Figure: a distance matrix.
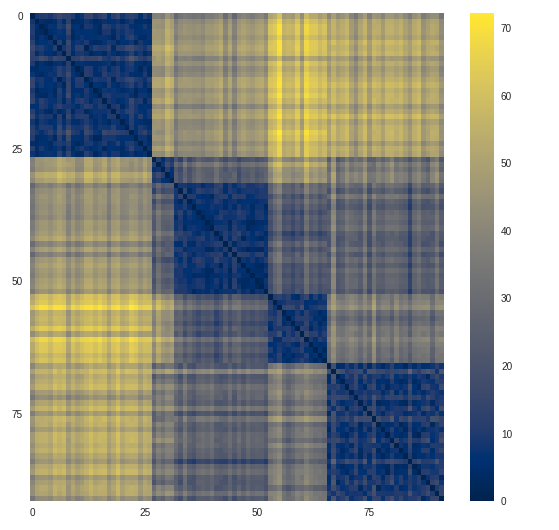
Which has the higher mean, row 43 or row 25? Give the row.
25
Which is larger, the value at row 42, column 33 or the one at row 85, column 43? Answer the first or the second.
the second
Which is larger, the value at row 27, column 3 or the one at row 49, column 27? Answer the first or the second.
the first
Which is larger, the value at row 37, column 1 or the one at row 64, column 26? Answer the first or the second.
the second
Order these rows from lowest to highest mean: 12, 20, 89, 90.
89, 90, 20, 12
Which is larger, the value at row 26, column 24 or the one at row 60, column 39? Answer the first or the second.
the second
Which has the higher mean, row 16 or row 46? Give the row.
16
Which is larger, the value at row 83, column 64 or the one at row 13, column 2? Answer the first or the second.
the first
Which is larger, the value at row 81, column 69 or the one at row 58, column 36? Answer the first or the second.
the second
